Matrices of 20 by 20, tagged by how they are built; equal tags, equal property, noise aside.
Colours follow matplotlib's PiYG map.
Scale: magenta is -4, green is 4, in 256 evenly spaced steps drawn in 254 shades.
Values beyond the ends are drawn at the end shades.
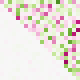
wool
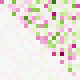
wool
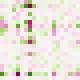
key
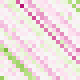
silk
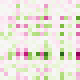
key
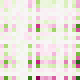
key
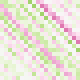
silk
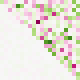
wool
